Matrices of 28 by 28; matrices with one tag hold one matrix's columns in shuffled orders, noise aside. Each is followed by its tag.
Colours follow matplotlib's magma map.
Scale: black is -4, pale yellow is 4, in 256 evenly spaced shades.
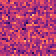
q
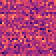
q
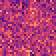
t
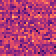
q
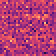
q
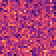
t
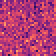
t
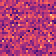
q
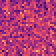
t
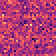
q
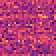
q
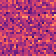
q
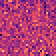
t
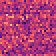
q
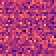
q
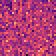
t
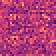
q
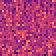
t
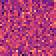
t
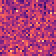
t
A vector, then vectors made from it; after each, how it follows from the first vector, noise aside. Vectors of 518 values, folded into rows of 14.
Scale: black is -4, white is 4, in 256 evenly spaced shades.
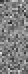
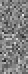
wrapped around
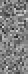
wrapped around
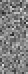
wrapped around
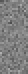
shrunk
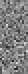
wrapped around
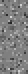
partly zeroed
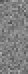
shrunk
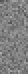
shrunk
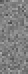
shrunk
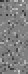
partly zeroed
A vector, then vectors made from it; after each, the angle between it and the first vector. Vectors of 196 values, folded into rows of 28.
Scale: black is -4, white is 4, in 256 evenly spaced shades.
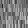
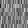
orthogonal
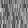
partly aligned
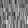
nearly parallel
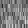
nearly parallel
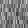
partly opposed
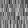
partly aligned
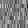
orthogonal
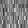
partly aligned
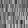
nearly parallel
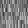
nearly parallel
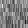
nearly opposite
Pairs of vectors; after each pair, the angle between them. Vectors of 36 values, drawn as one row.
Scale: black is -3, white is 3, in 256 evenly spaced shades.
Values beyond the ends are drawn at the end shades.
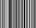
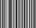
nearly parallel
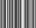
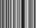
nearly opposite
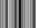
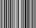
partly opposed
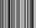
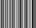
orthogonal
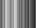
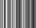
partly aligned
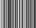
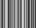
orthogonal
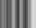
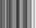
nearly parallel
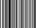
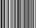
nearly opposite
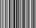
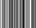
partly aligned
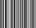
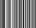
partly opposed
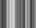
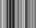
nearly opposite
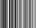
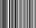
nearly parallel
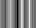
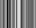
partly opposed
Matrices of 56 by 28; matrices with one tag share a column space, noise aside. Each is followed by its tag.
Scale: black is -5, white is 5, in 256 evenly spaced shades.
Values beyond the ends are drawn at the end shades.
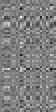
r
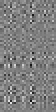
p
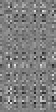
p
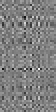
r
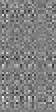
p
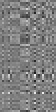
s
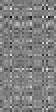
r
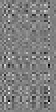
p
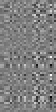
p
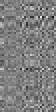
r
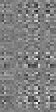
p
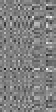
r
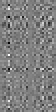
r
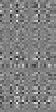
p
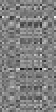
r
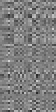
s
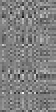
s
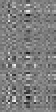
p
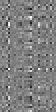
r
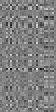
r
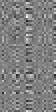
s
